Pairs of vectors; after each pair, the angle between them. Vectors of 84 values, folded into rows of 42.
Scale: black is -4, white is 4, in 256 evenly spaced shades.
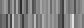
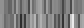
partly aligned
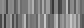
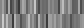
orthogonal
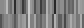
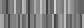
nearly opposite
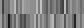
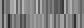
nearly parallel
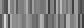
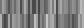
partly opposed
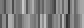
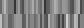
partly opposed
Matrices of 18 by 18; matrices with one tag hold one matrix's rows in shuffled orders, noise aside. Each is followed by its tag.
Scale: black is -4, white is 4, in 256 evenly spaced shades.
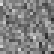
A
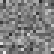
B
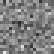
B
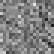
A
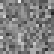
A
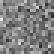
A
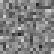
B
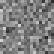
A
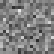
B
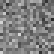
A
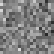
A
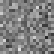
A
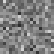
B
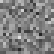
B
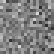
A
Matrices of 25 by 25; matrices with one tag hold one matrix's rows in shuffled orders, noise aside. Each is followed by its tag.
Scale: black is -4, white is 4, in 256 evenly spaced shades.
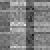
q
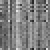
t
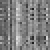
t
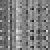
t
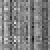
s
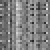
t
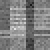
q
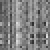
t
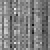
s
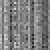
s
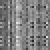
t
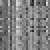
t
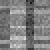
q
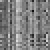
t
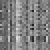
t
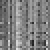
t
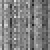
s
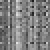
t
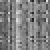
t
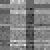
q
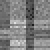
q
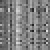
t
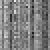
s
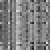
t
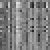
t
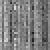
s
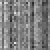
s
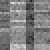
q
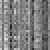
s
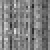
s
